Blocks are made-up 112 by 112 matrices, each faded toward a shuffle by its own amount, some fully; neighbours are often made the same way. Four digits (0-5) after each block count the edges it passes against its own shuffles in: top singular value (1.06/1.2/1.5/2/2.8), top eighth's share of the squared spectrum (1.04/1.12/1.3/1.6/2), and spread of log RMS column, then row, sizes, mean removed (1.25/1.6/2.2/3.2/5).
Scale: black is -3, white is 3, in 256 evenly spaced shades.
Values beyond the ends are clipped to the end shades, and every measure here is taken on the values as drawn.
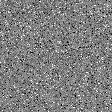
1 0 0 0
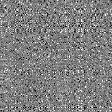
4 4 2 3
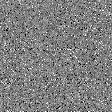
3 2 1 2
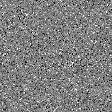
3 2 0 1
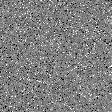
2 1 0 0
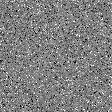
1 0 0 0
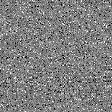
3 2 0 2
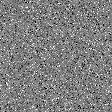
1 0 0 0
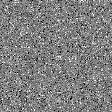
3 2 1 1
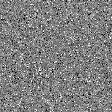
3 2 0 1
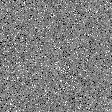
0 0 0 0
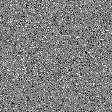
2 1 0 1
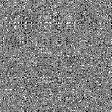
4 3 2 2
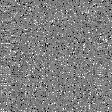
4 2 1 1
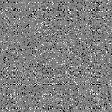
5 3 2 2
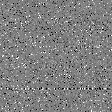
4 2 0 1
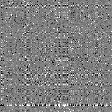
5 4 3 3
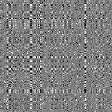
5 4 4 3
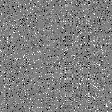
4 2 1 1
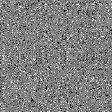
4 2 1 1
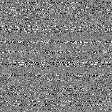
2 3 0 4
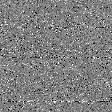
2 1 0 2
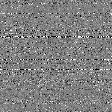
2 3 0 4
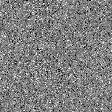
3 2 0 0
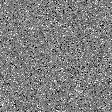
0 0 0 0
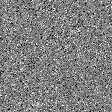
0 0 0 0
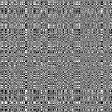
5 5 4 4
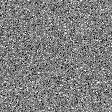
2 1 0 0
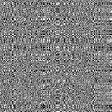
5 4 4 3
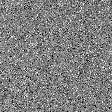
1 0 0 0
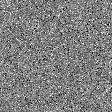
0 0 0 0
